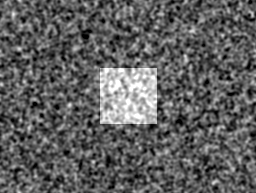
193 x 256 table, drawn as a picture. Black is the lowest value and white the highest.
An odd patch, higher than its surroundings, sits in the centre. The ninth with the highest average is the centre. There are no regular stripes. There is no overall slope. The field is mottled with small blotches.
